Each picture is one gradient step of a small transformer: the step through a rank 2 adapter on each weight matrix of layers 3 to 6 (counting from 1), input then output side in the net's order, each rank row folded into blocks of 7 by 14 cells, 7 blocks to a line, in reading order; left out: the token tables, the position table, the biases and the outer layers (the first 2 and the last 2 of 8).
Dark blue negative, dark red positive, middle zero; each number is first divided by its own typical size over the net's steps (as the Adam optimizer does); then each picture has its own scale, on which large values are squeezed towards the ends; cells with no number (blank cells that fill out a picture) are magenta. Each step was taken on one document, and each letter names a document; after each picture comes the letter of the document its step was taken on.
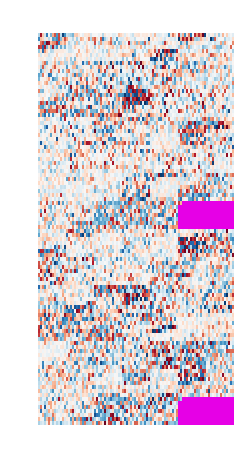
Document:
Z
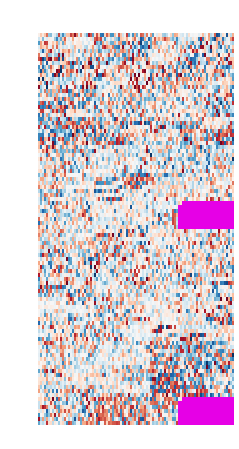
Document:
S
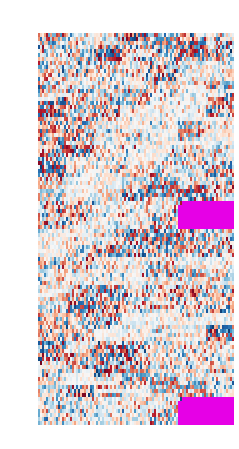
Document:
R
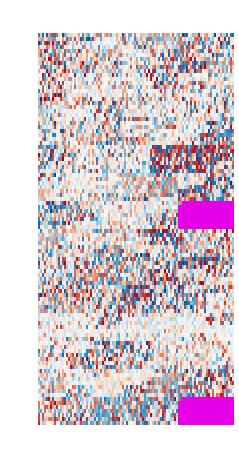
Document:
R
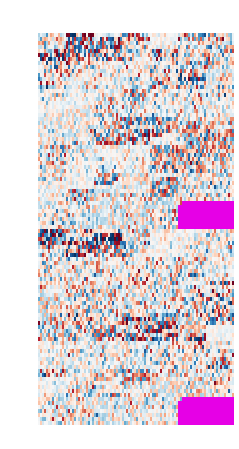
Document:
S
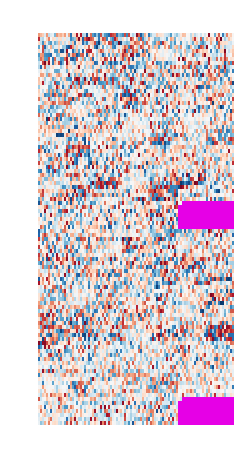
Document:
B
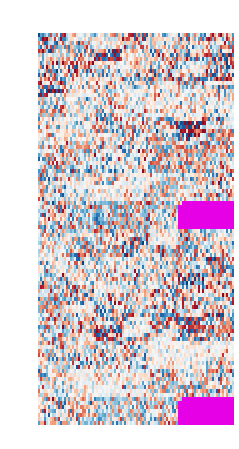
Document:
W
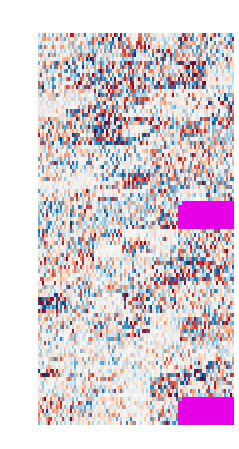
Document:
Z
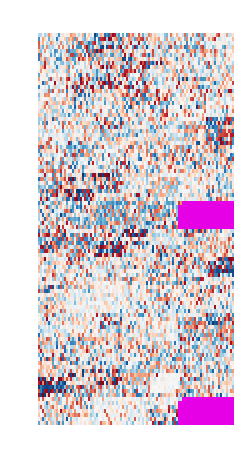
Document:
B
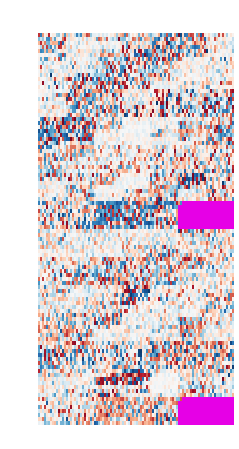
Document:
B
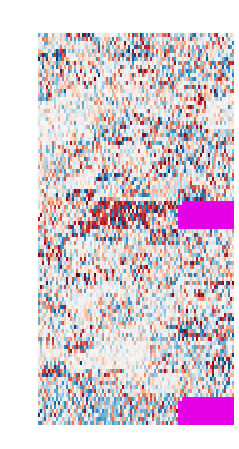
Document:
S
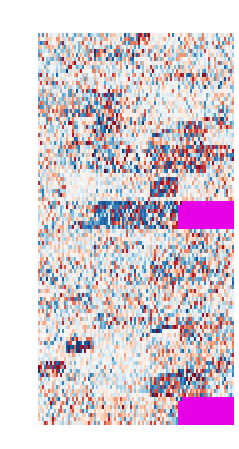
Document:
S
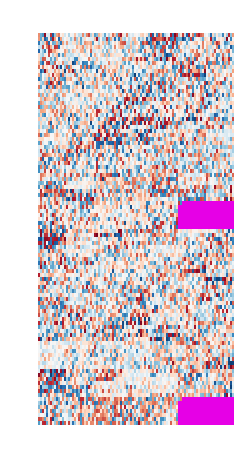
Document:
W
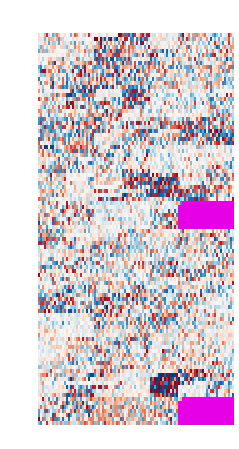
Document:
W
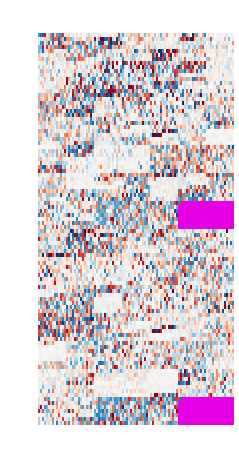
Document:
Z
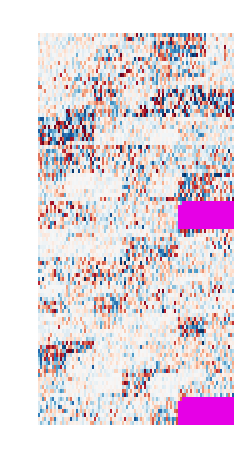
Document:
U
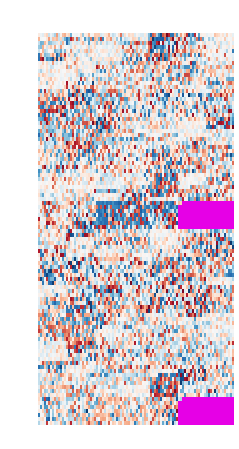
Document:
Z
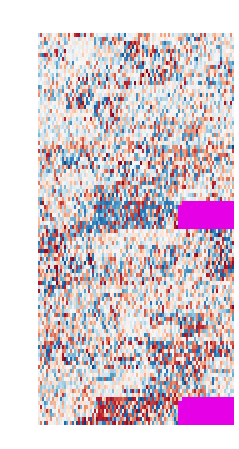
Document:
B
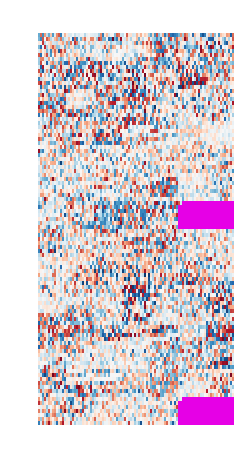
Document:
W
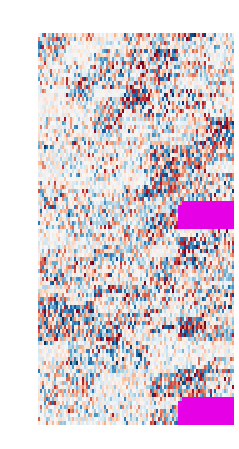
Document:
Z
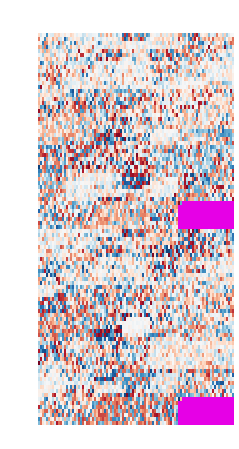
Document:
R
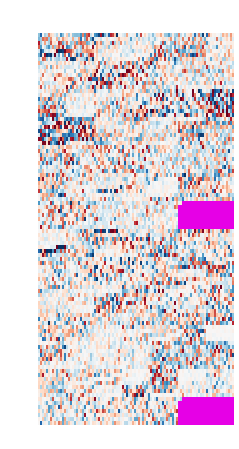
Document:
U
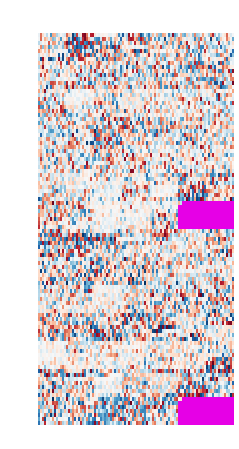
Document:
S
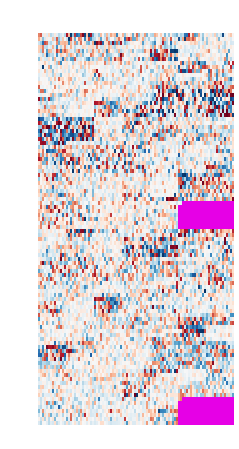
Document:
U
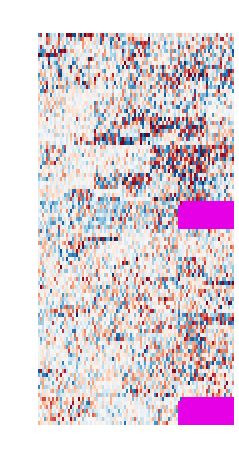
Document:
S
